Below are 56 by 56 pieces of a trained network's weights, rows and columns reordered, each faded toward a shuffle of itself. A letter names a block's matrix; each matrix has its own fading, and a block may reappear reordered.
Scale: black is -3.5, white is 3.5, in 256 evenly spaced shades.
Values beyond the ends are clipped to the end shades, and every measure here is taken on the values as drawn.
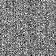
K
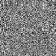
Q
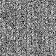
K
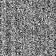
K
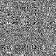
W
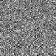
W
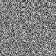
Q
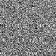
Q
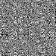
W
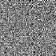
W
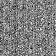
K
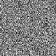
Q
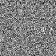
Q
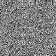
Q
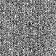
K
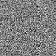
Q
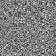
Q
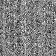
K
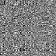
W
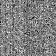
K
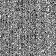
K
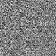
Q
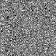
W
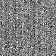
K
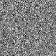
W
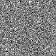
W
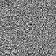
Q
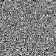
W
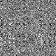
W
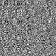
Q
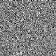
W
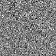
W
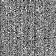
K
